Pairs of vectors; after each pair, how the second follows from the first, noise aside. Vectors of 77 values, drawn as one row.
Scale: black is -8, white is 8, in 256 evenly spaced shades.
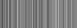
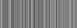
shuffled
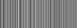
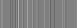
partly zeroed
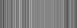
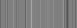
partly zeroed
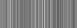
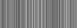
reversed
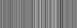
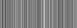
shuffled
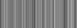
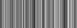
scaled up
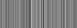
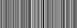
scaled up
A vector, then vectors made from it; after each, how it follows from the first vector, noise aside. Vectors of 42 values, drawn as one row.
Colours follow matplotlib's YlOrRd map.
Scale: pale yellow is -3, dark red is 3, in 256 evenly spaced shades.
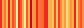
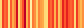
negated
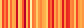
negated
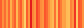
shrunk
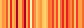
negated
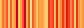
negated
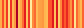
negated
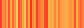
shrunk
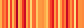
negated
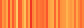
shrunk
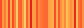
shrunk
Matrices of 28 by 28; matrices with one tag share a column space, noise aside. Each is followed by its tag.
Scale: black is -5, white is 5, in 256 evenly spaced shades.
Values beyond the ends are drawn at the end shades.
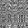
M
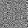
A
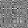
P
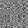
M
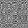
A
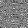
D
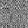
M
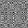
A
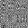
M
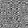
A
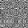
P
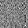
M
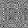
A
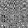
M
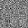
P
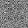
A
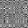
P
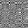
A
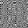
A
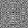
A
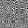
P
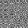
D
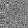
A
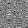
D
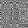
A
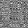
A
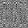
A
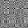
P
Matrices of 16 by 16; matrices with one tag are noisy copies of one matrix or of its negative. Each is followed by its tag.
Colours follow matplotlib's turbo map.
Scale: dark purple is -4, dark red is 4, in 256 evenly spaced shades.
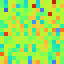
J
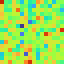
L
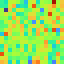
J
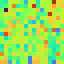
J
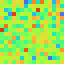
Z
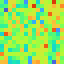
J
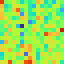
L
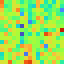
L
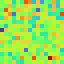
Z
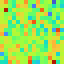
J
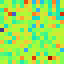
Z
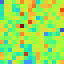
L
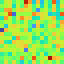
Z
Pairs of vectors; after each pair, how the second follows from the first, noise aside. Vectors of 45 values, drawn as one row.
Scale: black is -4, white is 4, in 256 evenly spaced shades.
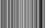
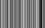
sign-scrambled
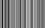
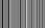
partly zeroed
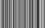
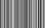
sign-scrambled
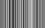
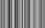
sign-scrambled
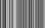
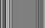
partly zeroed
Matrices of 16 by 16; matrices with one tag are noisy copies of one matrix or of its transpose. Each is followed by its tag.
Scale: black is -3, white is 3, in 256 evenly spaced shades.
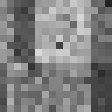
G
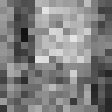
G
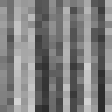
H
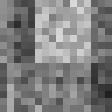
G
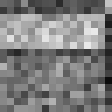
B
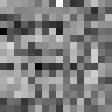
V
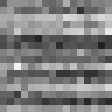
H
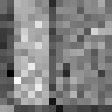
B
